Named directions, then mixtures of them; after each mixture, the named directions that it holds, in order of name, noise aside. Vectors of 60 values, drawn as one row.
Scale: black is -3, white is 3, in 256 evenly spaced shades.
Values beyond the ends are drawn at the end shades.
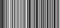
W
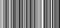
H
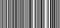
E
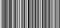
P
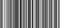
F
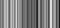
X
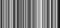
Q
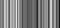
X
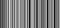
W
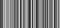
F, W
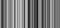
P, W, X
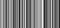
H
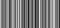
P, X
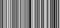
E, F, W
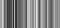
W, X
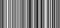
E, W, X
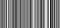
E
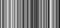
X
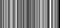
Q, X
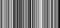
F, H, Q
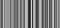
F, P, W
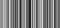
F, H, W
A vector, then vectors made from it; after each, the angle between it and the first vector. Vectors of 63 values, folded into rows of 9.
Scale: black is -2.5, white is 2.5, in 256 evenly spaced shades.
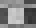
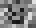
partly opposed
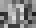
partly aligned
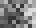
partly opposed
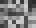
orthogonal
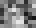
partly aligned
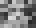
partly aligned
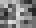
partly aligned
